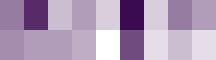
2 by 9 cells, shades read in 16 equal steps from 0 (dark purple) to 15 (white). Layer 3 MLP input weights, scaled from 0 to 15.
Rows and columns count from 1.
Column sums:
15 11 20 19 27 4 25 18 22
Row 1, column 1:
7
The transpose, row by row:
7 8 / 2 9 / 11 9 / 9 10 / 12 15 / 0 4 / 12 13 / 7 11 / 9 13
